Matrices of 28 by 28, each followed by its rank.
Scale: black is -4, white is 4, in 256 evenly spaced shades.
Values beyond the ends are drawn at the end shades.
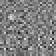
five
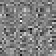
five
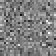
five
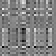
two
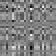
two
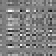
two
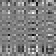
two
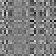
two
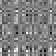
two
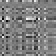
two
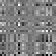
two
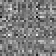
five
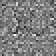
five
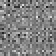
five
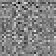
five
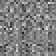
five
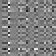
two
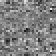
five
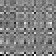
two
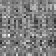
five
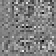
five
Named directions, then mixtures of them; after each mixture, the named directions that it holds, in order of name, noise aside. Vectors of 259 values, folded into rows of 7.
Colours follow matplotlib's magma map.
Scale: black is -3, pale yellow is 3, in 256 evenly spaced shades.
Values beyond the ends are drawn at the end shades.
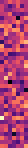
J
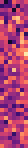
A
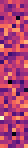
J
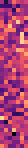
A, J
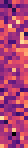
A, J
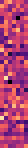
A, J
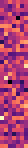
J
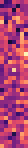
A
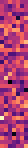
J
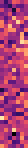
A, J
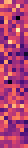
A, J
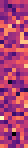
A, J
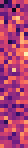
A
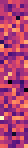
J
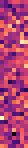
A, J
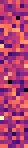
J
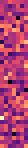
J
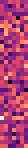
J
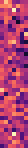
A, J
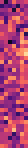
A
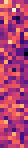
A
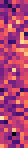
A, J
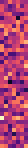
J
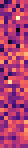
A, J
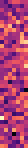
A, J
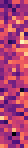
A, J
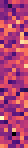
A, J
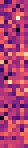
A, J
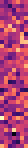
A, J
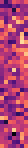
A, J
